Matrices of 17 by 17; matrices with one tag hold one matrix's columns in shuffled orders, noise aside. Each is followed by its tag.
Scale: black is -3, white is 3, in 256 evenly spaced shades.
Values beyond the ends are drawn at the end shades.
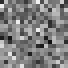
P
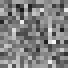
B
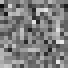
B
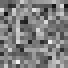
B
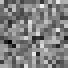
P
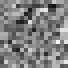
B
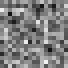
B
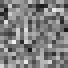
B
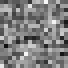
P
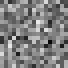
P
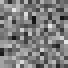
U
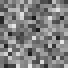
U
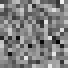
P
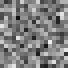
U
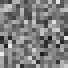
P
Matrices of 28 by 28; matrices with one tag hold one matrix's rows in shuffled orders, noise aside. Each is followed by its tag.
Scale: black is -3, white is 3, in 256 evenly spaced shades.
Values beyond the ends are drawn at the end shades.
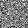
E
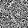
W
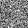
W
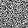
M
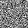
M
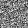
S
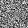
E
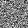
S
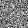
W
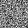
M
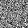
M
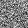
S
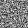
S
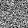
S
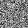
E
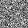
W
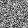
S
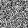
M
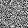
W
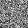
W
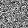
E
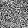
W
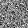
E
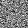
E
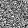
S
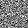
E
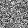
W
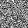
S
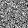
E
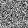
M
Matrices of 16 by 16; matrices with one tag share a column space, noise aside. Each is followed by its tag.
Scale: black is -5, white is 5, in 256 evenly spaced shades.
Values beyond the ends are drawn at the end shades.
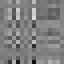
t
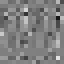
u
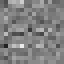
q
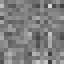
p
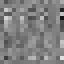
u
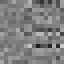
q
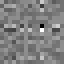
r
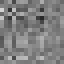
u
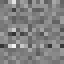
q
